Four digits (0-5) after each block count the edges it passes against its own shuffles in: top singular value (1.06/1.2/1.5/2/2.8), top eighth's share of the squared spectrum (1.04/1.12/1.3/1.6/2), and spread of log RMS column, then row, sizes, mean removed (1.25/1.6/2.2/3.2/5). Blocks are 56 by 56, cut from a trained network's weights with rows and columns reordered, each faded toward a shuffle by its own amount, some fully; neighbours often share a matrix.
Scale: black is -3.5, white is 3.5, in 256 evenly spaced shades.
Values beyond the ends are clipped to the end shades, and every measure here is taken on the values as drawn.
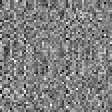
4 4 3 1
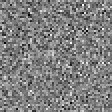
3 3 2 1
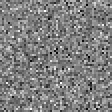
2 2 0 0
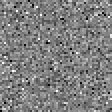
0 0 0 0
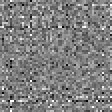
3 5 2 3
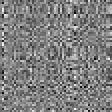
4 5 3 2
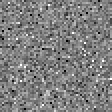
1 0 0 0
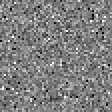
2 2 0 0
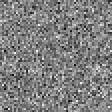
1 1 0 0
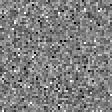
2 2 1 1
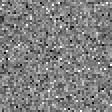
1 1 0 0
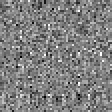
3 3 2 1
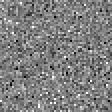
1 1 0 0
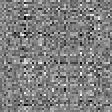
4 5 3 3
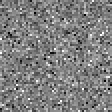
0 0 0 0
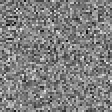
3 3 1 0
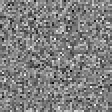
2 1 0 0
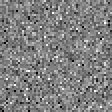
0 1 0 0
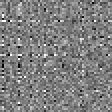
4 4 2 2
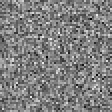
2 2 0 0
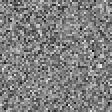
1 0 0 0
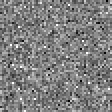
0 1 0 0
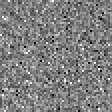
0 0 0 0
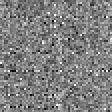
3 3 0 2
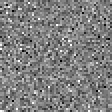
0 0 0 0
